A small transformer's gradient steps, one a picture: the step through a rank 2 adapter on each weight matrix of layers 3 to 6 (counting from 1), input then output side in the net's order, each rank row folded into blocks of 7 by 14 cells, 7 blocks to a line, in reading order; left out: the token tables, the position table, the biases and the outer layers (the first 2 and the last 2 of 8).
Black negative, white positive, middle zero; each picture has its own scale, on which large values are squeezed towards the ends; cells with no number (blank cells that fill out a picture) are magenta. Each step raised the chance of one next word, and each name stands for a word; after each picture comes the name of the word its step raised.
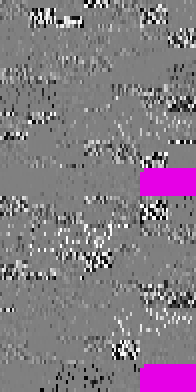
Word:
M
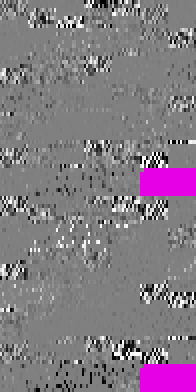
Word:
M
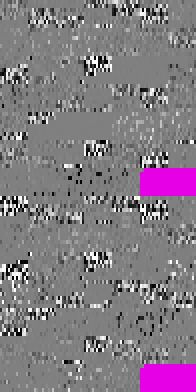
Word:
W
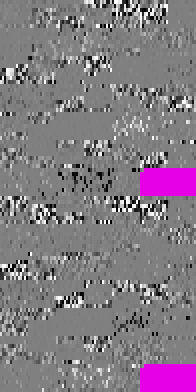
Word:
W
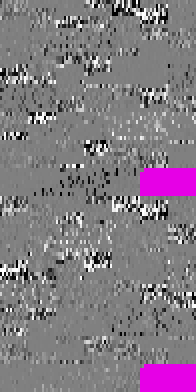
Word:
W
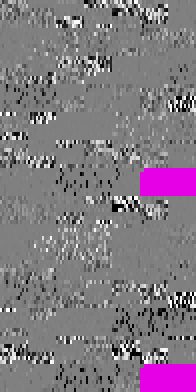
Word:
M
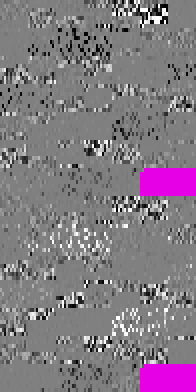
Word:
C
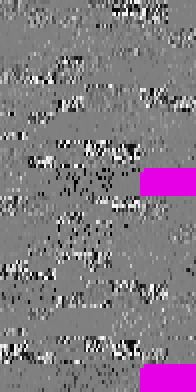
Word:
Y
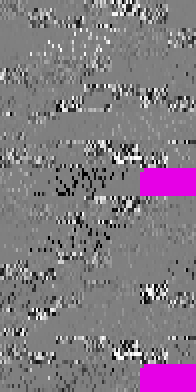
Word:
Y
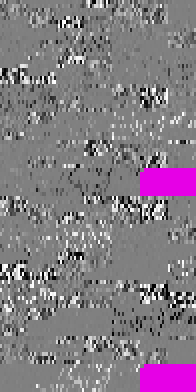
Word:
W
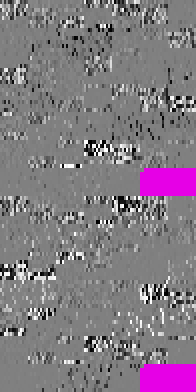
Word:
C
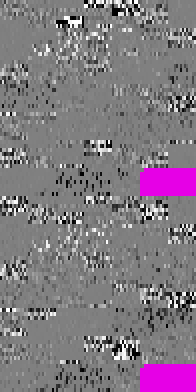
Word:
M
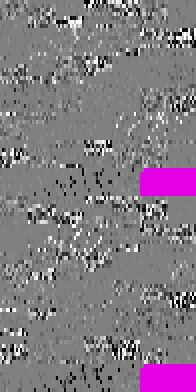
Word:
M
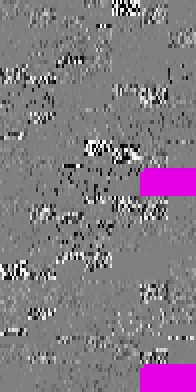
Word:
Y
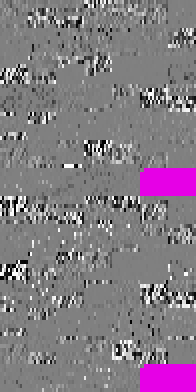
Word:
W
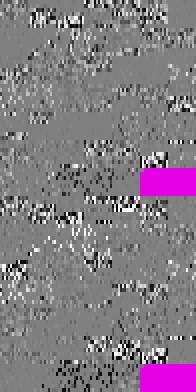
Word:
M
